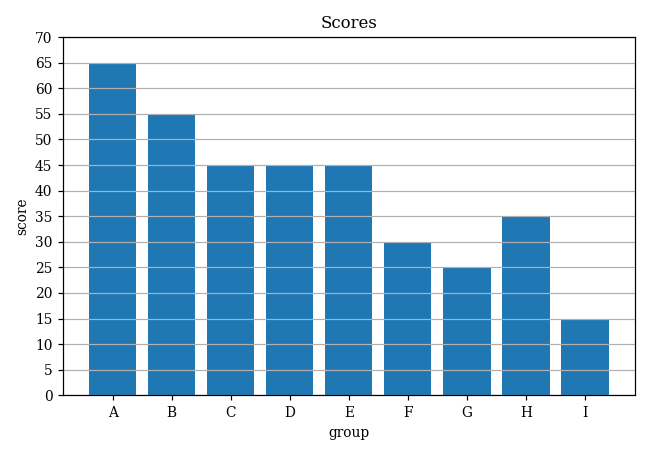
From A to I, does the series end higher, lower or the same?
lower
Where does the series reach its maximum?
A
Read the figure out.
Title: Scores
x-axis: group, ticks A B C D E F G H I
y-axis: score, ticks 0 5 10 15 20 25 30 35 40 45 50 55 60 65 70
Values:
65 55 45 45 45 30 25 35 15
